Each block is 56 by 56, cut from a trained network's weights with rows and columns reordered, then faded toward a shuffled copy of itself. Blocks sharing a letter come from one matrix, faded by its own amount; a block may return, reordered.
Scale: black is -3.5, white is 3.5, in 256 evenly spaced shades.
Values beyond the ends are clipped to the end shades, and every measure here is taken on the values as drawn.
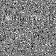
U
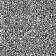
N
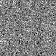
N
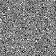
U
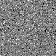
U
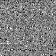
N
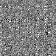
N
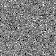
U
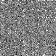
N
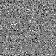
U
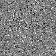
U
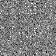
N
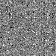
N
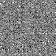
N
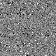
N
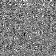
N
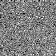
N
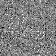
N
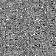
N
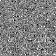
N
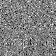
U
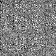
N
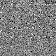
N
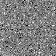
U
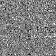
N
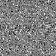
U
